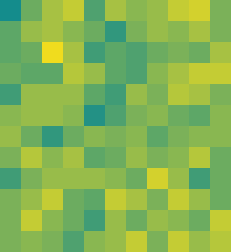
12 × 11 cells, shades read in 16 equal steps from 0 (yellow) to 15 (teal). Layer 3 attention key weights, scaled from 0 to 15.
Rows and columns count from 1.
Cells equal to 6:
22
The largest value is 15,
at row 1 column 1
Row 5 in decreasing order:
12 12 10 8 8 6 6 6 6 5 4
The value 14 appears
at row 6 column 5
